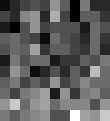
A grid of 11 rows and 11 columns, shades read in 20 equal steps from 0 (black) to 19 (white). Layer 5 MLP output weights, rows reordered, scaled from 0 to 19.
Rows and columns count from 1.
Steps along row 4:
up down down down up down down down up down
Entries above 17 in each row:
0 0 0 0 0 0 0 0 0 0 1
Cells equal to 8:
15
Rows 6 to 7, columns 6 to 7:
2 4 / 6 3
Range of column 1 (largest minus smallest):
10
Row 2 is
5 3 10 11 3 13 5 0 7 7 4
